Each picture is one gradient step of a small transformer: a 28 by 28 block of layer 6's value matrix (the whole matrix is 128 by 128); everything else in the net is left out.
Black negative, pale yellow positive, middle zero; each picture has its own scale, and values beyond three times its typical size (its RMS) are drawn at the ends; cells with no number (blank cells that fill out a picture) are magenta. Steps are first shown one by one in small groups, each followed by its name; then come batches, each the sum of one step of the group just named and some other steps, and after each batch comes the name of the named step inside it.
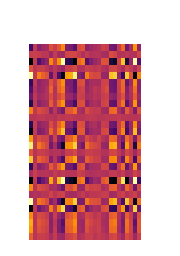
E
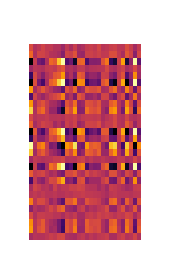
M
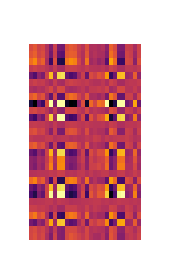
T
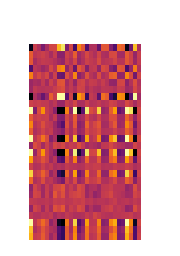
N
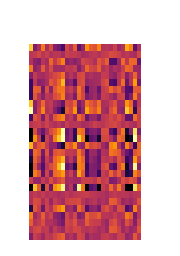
M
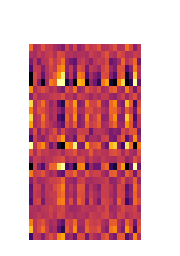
M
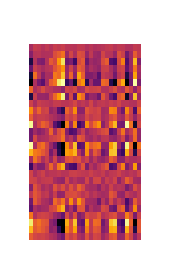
M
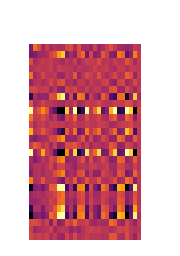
N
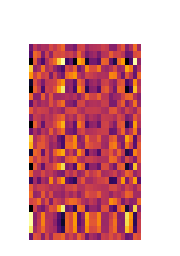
E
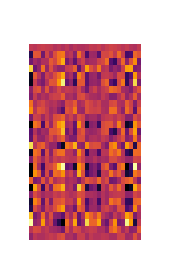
M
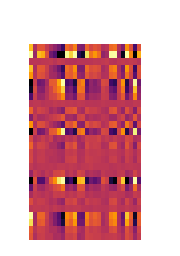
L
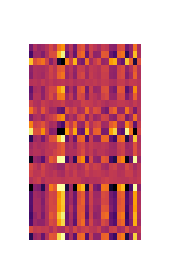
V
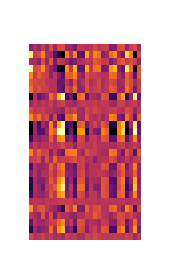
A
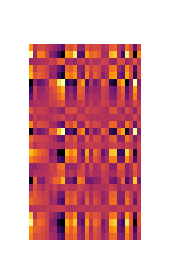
L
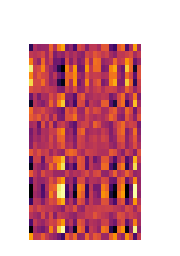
A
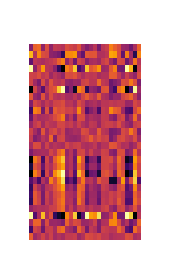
L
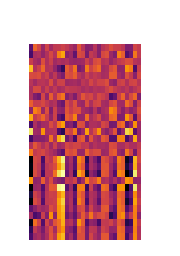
A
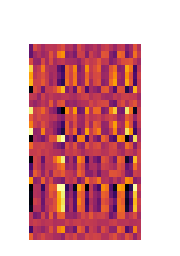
A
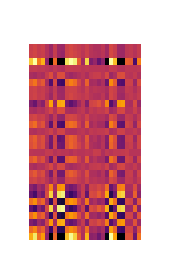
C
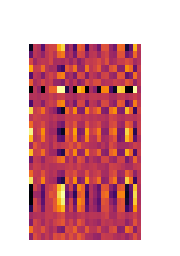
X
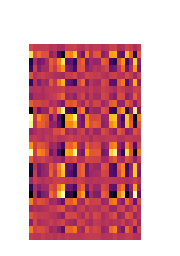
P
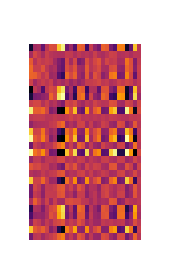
X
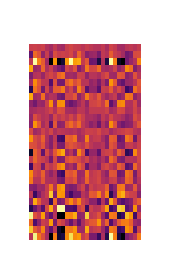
C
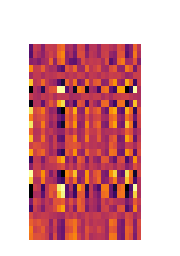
X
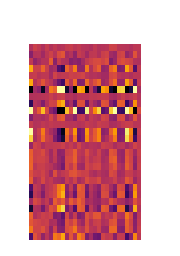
X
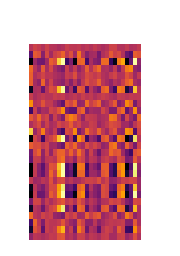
P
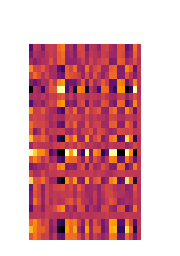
X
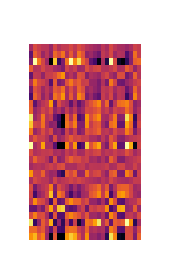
C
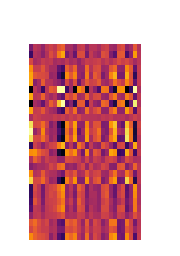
X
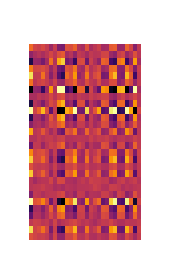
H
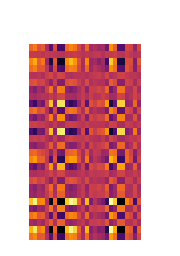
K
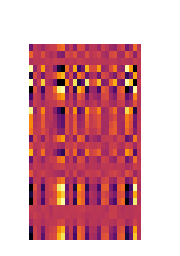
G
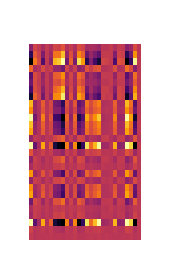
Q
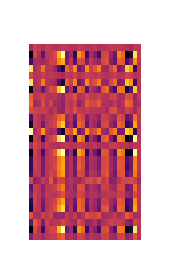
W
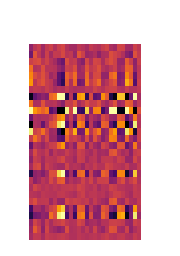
W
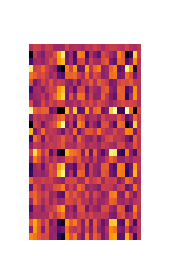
W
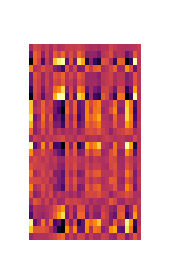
Q
